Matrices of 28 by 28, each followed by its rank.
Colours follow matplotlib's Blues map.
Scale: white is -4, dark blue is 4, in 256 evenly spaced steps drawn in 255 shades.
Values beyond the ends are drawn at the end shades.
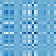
one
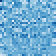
five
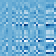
two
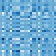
two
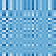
one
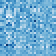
five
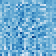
five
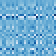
two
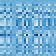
two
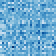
five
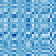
two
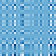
one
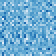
five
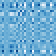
two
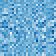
five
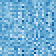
five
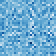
five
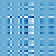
one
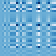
one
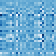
two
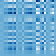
one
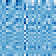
two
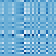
one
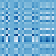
one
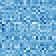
five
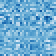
five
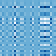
one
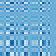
one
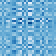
two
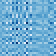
two
